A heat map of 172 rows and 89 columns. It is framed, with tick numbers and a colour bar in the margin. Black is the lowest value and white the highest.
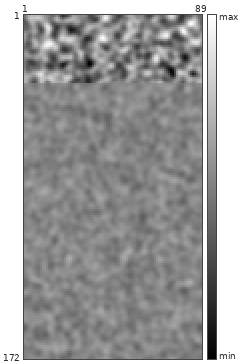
Slope: none. Stripes: none. Mirror symmetry: none. Lone odd cells: none. Histogram: heavy tails on both sides. Grain: blotchy. Average level on the scale: 50%. Seam: horizontal, 20% of the way down, the bottom part calmer.
